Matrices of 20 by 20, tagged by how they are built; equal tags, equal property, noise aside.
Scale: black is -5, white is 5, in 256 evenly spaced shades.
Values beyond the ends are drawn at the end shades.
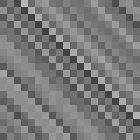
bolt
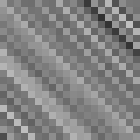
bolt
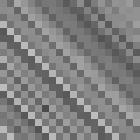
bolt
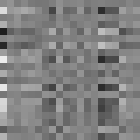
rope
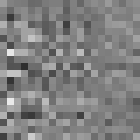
rope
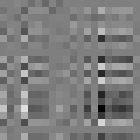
rope
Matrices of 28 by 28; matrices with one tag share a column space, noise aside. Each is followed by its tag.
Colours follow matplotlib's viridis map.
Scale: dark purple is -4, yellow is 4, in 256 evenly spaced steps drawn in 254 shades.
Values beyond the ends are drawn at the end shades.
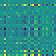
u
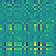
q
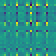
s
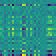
u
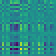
q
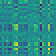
q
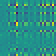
s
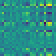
s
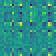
s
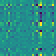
s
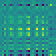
u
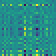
u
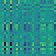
q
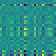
u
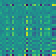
u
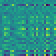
u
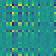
s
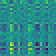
q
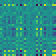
u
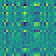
s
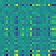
u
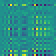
u
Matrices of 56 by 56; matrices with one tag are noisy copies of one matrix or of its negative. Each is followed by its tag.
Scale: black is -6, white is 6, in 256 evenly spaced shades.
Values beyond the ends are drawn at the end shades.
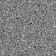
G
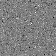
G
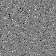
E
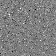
E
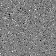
E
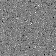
G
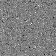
G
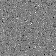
G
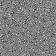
E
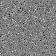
E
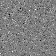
E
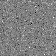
G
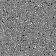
G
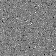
G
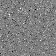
E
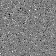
E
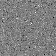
G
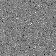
G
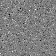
E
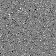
E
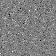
E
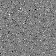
E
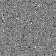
G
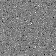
G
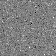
G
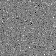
G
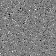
E
